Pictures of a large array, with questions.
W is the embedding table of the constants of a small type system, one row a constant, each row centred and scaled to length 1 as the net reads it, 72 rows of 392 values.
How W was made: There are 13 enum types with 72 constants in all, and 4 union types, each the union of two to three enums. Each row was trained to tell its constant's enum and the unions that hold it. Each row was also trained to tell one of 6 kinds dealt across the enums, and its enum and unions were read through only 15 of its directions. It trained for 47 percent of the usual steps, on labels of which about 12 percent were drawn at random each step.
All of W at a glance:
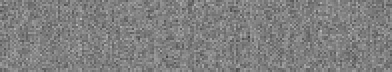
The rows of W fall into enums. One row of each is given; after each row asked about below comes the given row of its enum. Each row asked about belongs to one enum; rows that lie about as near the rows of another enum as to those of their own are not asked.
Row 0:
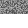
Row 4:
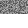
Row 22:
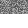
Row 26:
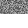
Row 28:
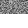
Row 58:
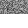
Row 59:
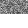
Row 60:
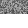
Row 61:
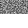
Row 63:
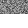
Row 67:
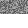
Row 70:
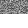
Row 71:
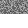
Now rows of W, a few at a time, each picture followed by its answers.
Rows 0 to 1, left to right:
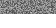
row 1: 63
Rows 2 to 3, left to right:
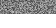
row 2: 71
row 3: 63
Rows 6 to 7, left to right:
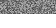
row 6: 71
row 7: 28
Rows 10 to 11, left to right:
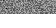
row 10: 61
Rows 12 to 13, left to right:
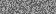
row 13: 0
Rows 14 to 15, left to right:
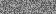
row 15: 26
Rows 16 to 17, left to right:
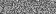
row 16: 0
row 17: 26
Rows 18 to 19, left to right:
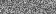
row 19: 58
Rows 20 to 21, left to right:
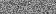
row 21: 63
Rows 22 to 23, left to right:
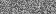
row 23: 71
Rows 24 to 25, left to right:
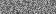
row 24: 59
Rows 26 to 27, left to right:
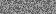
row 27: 71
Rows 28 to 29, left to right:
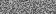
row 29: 58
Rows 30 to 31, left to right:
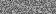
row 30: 22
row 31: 26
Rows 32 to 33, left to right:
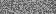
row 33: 70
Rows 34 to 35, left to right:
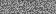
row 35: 71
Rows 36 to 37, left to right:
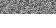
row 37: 22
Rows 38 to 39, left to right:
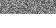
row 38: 70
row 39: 26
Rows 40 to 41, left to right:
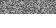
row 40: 28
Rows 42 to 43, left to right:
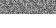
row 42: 59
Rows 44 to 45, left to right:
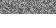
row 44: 61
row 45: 28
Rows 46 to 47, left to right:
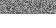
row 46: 59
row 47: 0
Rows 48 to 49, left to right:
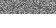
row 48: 70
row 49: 61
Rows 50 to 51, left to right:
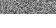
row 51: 28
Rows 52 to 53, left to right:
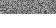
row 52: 61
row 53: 70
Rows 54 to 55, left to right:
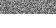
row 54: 58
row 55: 28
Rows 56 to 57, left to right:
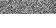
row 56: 4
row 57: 70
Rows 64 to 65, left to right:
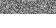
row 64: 26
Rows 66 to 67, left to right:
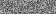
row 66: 0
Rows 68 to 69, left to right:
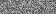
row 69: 61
